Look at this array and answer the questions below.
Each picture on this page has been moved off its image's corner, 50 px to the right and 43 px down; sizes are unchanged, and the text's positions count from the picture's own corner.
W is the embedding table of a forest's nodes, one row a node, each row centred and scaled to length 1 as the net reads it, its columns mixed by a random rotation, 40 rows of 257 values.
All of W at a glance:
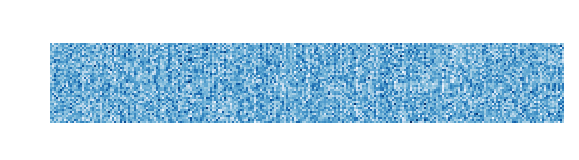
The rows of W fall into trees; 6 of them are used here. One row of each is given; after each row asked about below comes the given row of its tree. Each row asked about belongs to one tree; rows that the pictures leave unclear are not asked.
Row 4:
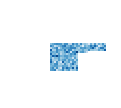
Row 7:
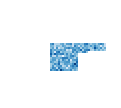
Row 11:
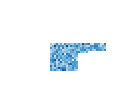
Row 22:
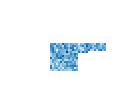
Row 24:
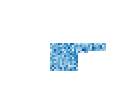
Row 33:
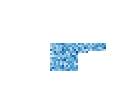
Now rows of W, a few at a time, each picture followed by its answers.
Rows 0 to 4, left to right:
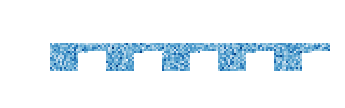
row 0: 24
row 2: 11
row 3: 7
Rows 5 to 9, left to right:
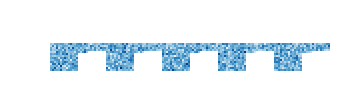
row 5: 7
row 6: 24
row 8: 4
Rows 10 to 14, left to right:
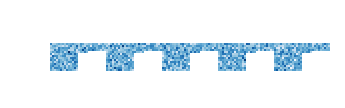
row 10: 24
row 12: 22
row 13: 33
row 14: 7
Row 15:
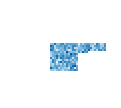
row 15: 22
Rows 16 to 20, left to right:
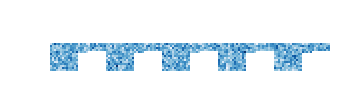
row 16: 4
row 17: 7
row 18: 4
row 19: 4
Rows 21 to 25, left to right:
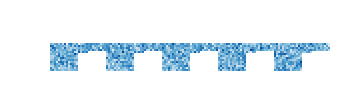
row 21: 22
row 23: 22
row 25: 7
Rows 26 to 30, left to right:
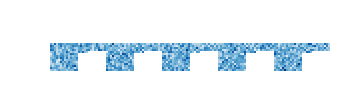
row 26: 22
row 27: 11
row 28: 24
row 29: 33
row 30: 7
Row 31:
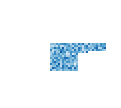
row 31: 33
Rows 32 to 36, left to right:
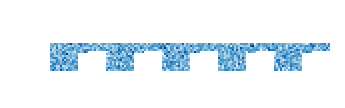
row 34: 22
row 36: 22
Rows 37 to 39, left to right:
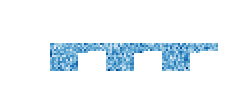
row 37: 7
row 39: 24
